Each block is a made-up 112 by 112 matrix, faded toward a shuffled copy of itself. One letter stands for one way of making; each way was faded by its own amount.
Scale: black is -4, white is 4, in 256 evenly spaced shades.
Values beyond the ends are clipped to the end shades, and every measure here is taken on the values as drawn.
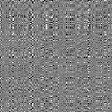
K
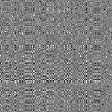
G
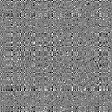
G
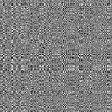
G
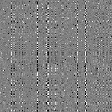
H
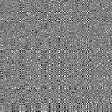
G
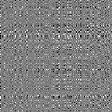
K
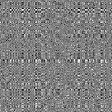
G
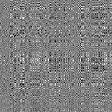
K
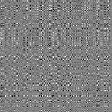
K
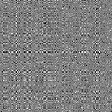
G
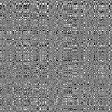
K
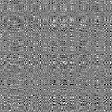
K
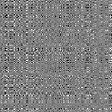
K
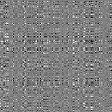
K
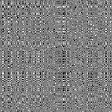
G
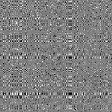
G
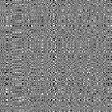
K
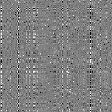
H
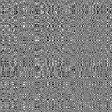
K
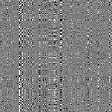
H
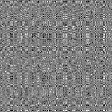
G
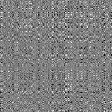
K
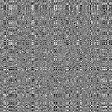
G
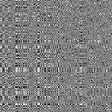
G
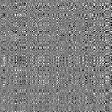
K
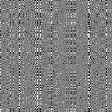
H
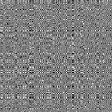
G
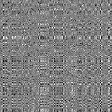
G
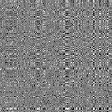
G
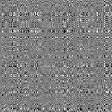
K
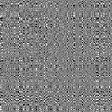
K
